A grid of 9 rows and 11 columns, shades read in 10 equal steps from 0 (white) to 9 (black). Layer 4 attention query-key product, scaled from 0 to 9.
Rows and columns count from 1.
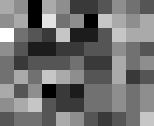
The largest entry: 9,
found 4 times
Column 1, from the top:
3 4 0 4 5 5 3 4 6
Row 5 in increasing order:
3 4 5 5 5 6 6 6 7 7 7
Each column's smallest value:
0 3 2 1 2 4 5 2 2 3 2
